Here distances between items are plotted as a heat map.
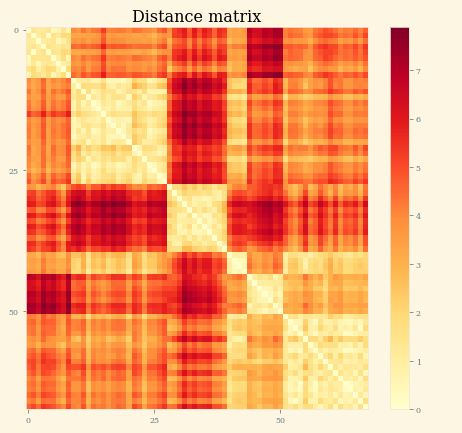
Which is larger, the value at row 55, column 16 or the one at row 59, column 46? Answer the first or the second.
the first
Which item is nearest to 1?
4
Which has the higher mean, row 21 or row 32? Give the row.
32
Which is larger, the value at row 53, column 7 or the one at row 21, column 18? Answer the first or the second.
the first
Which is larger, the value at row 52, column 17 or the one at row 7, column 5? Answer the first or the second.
the first
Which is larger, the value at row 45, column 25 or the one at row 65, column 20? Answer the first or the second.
the first
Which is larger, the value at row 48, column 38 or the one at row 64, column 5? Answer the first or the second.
the first
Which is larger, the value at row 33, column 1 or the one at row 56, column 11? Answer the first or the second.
the first
